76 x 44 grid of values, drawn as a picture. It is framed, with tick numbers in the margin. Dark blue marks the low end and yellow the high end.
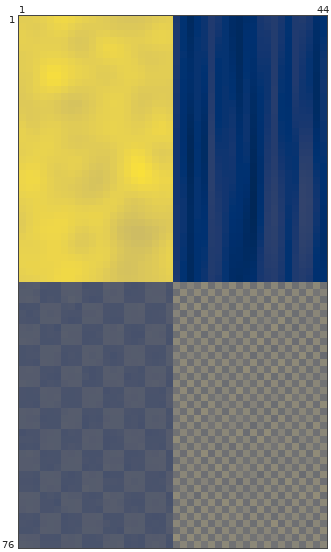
It is made of 2 by 2 panels. Panel 1,1: very high, blotchy, faint in contrast. Panel 1,2: very low, streaked downward, faint in contrast. Panel 2,1: low, checkered, faint in contrast. Panel 2,2: middling, checkered.
